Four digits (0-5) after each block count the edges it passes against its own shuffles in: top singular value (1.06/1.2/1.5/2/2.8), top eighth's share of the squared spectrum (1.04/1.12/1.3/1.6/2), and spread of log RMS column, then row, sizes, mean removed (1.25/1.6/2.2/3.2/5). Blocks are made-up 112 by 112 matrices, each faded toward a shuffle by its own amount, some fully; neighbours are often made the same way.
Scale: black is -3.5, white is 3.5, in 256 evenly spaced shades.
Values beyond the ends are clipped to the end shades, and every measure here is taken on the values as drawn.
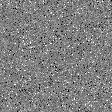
0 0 0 0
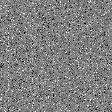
1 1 2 0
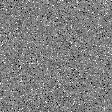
0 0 1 0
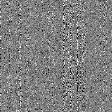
2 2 4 0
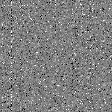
2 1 2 0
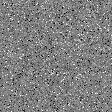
0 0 0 0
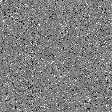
1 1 1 0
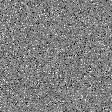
0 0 0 0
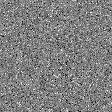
3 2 0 0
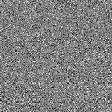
4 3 1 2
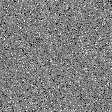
1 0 0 0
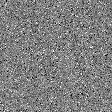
2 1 0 0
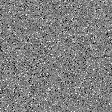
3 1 0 1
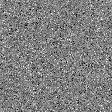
3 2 0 0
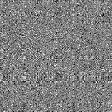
4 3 2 2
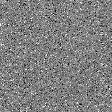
3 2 1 1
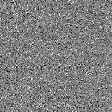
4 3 1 1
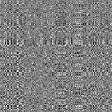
5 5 4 4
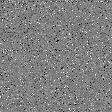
2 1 0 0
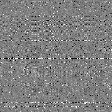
4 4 2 3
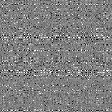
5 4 2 3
